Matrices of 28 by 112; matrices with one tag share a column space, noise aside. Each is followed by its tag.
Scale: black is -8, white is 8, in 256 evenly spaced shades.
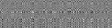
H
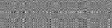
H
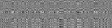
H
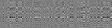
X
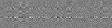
X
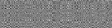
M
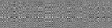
X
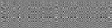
X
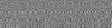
H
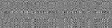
H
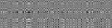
H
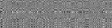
H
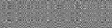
M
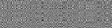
M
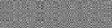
M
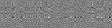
X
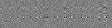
X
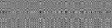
H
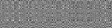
M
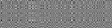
M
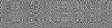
M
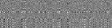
H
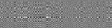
X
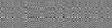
X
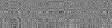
H
